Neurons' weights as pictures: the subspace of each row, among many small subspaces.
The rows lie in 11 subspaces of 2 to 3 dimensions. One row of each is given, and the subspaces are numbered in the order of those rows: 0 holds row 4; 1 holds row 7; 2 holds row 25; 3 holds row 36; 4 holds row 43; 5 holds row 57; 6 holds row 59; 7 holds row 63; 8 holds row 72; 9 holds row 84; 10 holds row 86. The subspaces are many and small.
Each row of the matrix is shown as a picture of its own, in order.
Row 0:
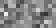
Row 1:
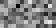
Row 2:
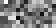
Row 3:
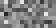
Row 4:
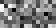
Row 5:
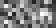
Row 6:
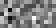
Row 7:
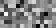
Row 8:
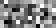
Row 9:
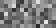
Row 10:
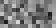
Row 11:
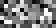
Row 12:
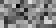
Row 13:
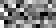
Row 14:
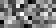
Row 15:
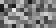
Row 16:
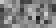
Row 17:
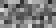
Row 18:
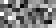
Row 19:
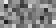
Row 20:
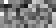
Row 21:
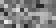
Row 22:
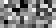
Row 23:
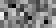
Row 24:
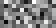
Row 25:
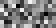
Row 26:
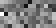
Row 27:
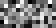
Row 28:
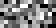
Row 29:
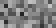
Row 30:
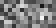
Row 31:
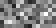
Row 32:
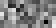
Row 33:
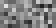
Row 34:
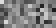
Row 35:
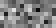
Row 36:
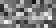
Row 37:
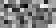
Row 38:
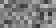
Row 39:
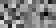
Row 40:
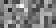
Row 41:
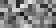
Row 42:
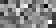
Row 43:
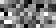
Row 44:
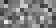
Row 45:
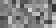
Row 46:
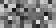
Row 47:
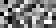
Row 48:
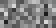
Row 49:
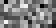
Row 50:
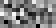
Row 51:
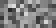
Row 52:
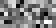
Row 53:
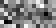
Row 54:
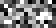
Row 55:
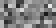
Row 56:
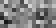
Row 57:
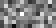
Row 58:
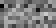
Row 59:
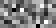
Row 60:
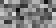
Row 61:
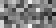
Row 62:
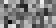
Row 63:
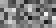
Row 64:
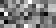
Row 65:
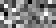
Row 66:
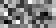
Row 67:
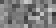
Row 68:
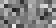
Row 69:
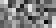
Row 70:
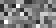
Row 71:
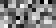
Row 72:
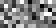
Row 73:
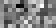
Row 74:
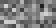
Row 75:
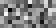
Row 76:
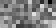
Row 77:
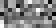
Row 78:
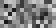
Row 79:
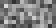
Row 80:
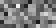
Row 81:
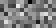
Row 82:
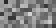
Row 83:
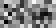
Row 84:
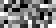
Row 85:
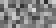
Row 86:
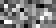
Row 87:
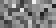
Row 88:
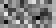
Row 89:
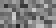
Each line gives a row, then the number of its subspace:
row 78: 1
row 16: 6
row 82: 1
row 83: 1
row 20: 4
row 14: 9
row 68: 8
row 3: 3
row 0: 1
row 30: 2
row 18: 1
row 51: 7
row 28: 9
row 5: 1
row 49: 9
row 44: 10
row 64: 4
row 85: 8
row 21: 4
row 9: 6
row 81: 2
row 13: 2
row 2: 6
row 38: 9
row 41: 9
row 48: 6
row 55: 2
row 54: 3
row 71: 8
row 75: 3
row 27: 5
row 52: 1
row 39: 8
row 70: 2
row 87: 6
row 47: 3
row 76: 8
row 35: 7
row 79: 5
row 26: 4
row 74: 10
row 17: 5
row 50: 6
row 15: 0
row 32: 7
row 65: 8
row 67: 7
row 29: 5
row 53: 4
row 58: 0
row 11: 10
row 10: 3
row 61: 5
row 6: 3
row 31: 9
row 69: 7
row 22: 8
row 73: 0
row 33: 5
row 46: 0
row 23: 7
